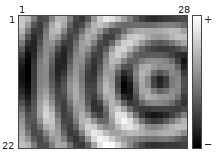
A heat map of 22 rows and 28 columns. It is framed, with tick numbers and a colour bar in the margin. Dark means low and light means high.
Odd rows or columns: none. Ninth with the highest average: bottom middle. Rings: centred on the middle right. Ninth with the lowest average: middle left. Slope: none.
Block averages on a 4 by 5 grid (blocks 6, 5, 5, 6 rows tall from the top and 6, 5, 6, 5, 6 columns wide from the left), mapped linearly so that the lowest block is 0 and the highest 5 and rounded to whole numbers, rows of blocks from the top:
22332 | 01221 | 12211 | 32542
